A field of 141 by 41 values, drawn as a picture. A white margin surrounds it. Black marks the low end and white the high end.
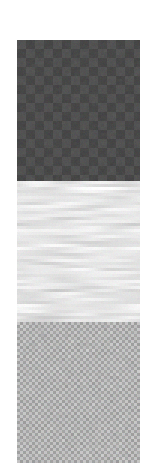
It is made of 3 by 1 panels. Panel 1,1: low, checkered, faint in contrast. Panel 2,1: very high, streaked across, faint in contrast. Panel 3,1: high, checkered.
